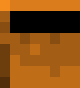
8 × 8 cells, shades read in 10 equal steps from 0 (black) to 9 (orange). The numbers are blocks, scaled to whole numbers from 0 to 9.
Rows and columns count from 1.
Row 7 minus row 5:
0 1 1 0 1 0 1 1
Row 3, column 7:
0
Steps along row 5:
up same up down same same same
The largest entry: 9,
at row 1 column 1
